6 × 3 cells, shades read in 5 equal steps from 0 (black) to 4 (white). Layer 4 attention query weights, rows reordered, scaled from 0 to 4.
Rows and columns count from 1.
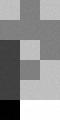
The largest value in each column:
3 4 4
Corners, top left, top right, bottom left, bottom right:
3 3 0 4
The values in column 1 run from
0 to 3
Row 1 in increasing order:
2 3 3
